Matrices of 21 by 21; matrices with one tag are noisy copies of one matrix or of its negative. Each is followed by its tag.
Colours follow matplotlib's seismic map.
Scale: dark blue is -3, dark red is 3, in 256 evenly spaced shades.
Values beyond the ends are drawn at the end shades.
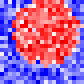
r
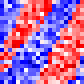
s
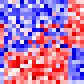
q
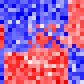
q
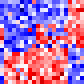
q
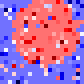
r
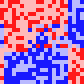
q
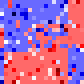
q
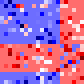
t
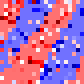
s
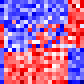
q
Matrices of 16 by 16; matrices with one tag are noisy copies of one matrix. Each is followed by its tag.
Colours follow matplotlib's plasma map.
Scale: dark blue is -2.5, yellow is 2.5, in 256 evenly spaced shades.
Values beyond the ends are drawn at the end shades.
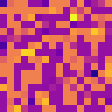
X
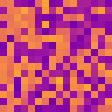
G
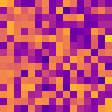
G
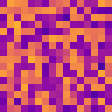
X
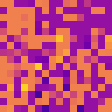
G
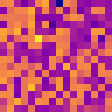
G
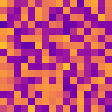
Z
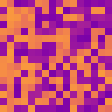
G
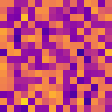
Z
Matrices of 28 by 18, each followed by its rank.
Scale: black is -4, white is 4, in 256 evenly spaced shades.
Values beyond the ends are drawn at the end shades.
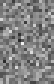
full rank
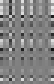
one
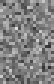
full rank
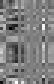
two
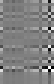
one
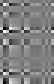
one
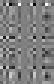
two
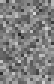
full rank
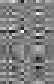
two
